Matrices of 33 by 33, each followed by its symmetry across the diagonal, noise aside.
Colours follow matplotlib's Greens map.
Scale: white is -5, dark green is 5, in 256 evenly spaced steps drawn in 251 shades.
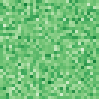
antisymmetric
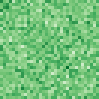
symmetric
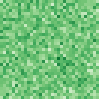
symmetric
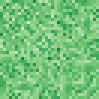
symmetric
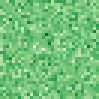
antisymmetric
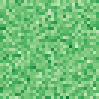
neither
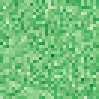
neither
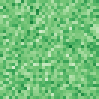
neither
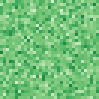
antisymmetric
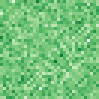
symmetric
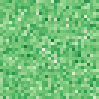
neither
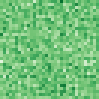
antisymmetric
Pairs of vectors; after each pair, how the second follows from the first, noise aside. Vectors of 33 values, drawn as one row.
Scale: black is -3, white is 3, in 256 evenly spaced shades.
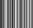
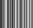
copied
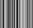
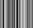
copied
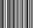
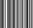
copied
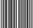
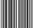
copied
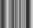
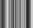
copied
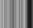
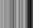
copied
